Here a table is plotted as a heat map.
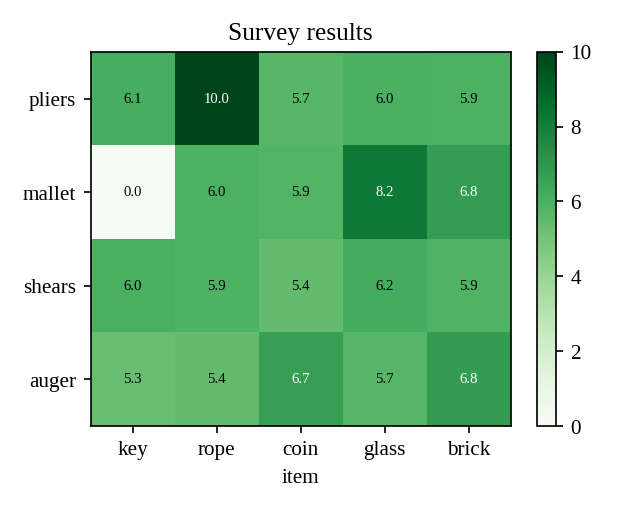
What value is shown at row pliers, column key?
6.1
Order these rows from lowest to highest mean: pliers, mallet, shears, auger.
mallet, shears, auger, pliers
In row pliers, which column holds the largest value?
rope
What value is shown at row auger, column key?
5.3
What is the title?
Survey results
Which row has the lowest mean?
mallet
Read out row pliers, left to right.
6.1 10.0 5.7 6.0 5.9
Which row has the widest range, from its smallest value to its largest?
mallet
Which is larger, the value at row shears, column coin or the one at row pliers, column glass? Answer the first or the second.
the second
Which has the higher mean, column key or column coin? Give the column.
coin
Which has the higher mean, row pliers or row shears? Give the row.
pliers
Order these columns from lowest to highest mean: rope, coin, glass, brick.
coin, brick, glass, rope
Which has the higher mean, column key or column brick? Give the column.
brick
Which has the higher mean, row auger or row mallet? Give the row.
auger
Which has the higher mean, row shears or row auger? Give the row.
auger
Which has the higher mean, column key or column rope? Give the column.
rope
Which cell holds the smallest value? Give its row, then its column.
mallet, key
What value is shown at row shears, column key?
6.0
